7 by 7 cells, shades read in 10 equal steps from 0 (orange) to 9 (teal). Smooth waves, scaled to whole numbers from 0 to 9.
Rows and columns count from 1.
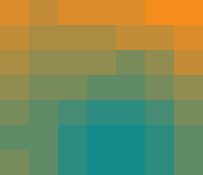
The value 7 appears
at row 5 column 3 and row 5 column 6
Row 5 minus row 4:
1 1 2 2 2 2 1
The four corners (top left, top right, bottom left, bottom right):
1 0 5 6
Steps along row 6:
same up up same down down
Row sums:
6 16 26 35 46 52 51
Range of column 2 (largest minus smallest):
4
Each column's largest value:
6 6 8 9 9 8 6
